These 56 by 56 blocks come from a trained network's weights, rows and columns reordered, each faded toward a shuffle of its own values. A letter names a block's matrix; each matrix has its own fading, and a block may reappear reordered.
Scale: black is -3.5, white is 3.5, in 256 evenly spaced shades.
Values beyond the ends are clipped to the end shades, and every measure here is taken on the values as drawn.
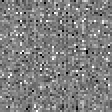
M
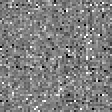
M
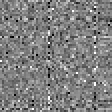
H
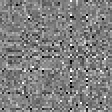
H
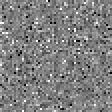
M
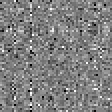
H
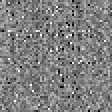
M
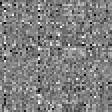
H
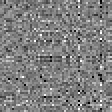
H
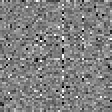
H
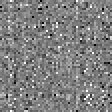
M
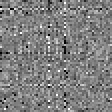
H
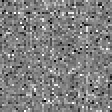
M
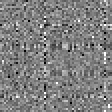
H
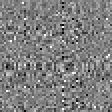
H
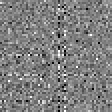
H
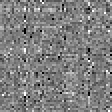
H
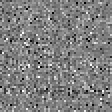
M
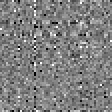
H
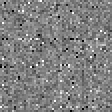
M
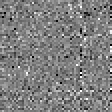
H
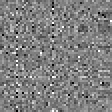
H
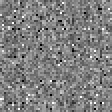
M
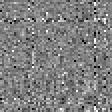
H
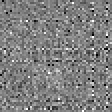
H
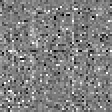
M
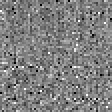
M
